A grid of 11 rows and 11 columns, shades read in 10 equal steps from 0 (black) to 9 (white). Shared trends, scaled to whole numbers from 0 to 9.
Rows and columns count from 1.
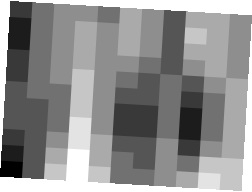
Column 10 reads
6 6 6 6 5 4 4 4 5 7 8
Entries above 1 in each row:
11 10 10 11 11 11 10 10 11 10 10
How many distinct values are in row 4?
5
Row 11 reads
0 3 7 9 7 4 4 5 6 8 7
